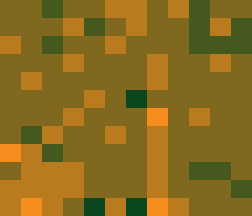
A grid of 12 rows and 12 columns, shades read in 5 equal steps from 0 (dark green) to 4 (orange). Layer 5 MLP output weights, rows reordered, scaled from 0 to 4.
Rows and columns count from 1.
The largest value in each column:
4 4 3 3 3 3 3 4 3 3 3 2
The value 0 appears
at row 6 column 7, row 12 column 5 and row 12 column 7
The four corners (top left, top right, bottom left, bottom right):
2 2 3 2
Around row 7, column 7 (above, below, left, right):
0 2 2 4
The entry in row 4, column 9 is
2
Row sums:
25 24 22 27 26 23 28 26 27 26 28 28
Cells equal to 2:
89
